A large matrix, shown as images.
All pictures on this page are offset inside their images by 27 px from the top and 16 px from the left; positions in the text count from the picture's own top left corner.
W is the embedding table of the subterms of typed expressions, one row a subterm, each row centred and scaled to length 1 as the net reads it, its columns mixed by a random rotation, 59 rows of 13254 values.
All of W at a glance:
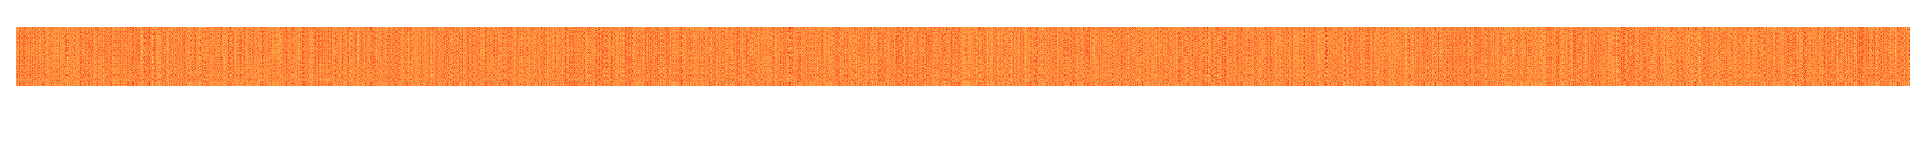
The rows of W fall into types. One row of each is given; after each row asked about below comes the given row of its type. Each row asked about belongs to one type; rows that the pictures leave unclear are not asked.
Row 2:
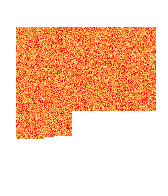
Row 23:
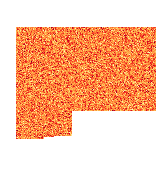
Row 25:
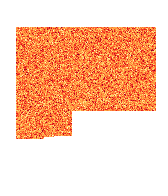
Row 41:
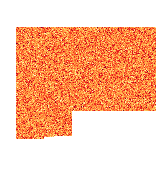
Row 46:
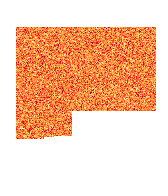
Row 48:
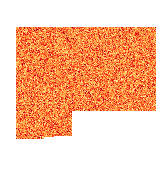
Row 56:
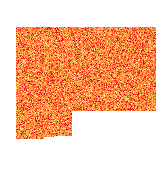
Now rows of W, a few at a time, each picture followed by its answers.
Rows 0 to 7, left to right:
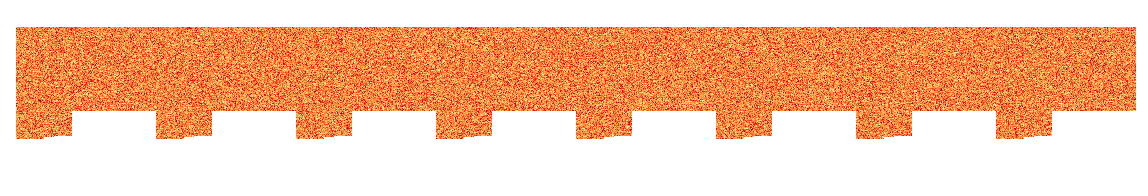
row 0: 2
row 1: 56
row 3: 56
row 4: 25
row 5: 46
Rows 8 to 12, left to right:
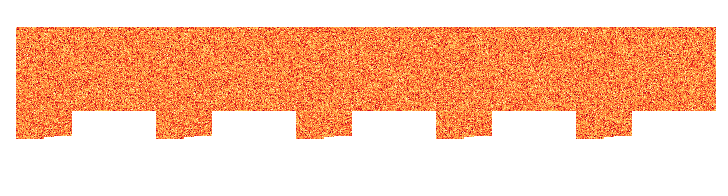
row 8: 23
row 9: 23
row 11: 48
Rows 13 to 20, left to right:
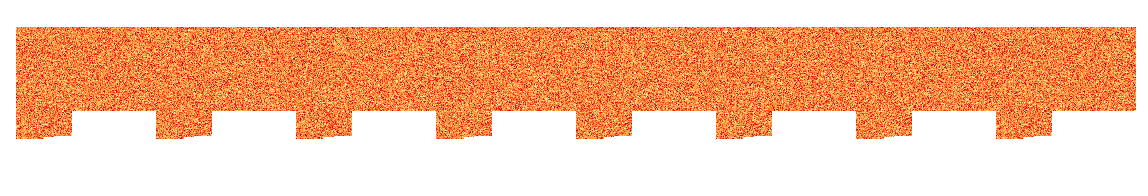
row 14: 23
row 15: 48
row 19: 41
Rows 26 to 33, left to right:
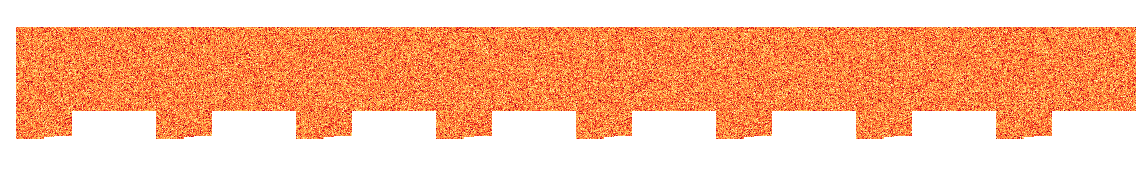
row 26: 41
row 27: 23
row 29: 48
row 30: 2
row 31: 23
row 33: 48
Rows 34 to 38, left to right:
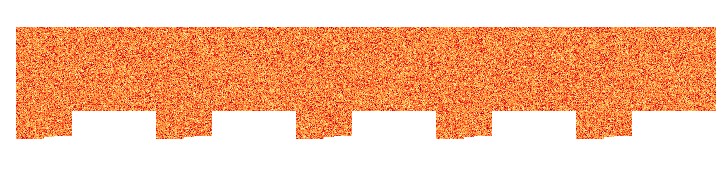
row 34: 41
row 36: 46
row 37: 2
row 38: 48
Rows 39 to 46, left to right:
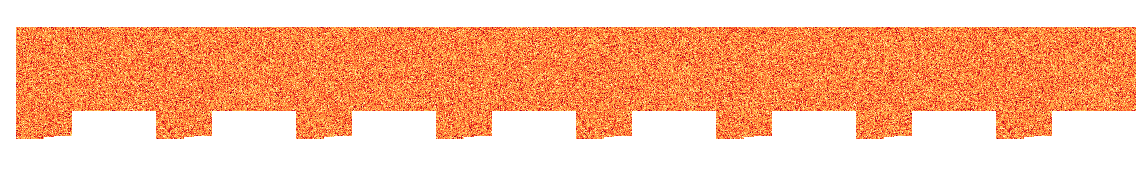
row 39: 23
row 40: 46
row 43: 46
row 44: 48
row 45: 56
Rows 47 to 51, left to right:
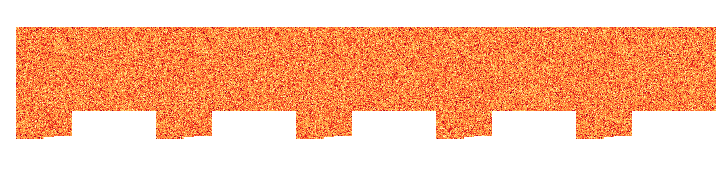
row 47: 48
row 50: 46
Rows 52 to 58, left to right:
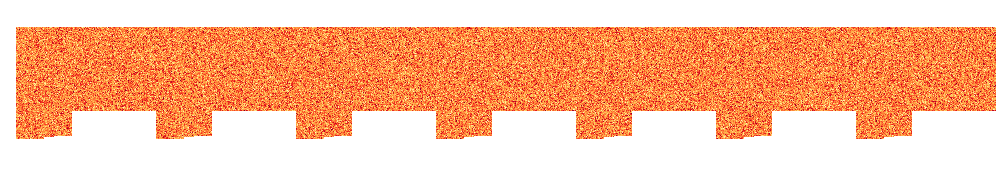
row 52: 2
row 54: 46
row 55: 56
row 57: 46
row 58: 56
